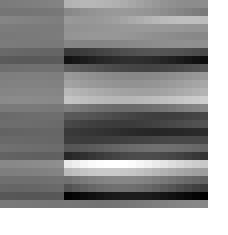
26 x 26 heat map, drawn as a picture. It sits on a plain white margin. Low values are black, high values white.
Grain: streaks across. Histogram: bell-shaped. Seam: vertical, 30% of the way across, the left part calmer.
